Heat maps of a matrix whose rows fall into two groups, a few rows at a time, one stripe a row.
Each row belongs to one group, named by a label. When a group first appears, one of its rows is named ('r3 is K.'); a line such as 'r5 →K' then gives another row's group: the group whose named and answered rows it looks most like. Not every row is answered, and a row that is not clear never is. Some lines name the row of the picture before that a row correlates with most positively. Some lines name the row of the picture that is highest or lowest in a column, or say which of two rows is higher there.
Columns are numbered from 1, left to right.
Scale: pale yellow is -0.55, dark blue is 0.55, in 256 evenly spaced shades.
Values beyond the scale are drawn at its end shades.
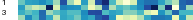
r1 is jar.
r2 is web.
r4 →jar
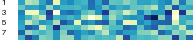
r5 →jar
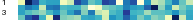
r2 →web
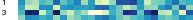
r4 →jar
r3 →web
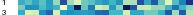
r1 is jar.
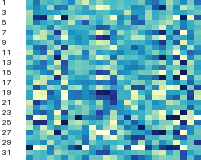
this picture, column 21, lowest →18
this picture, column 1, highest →30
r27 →web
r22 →jar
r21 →jar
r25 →web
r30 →jar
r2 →web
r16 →web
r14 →web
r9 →web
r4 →web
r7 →web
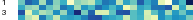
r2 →jar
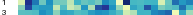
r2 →jar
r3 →jar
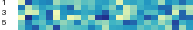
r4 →jar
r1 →jar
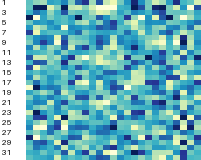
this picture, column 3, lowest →26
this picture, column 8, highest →4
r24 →web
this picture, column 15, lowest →18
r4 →jar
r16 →jar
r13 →web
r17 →jar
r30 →jar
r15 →jar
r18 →jar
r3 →web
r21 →web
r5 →jar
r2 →web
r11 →web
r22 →web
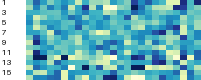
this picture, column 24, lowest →12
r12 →web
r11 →jar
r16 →jar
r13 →web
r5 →jar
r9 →jar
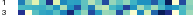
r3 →jar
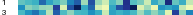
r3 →web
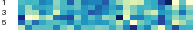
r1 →jar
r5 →jar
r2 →jar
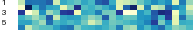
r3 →jar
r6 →jar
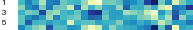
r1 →web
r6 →web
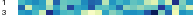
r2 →jar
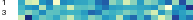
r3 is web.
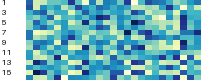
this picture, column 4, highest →4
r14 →jar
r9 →web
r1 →jar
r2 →jar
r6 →web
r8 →jar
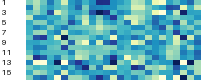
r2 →jar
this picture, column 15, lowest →12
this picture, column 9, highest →14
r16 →web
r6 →web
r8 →web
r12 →jar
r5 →jar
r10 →web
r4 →jar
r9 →jar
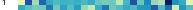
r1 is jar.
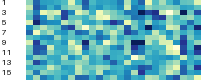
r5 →jar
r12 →jar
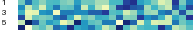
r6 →jar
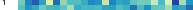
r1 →web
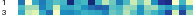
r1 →jar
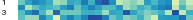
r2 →jar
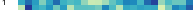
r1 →web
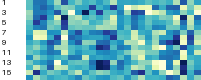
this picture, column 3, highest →4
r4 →web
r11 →jar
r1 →web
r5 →web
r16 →jar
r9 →jar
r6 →web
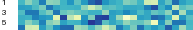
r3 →web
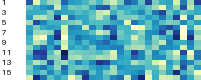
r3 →web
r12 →web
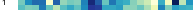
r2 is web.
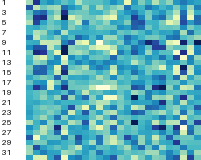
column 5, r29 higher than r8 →Yes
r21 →web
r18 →web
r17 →web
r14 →web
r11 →web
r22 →jar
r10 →web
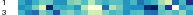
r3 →web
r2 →web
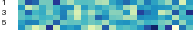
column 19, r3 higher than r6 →No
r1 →web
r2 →jar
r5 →web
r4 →jar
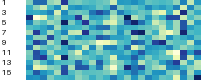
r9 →web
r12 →web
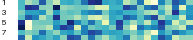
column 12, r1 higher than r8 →Yes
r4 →web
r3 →web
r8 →jar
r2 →web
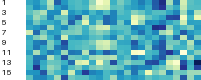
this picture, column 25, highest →13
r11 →jar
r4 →jar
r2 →web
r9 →web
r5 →jar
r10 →web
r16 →web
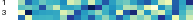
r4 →jar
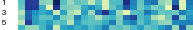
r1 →web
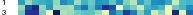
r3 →web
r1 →jar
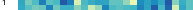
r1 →jar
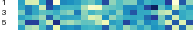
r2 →web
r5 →web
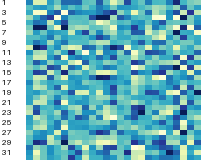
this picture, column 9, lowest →11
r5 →web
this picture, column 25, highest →19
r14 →jar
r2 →web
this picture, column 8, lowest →13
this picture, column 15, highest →31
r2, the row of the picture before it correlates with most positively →5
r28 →web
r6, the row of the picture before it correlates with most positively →5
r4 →web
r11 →jar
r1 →jar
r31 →jar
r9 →web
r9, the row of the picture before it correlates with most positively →2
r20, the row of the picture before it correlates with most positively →4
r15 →web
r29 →web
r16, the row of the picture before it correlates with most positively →6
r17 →jar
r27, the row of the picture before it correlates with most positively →5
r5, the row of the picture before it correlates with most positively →2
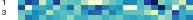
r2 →jar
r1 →web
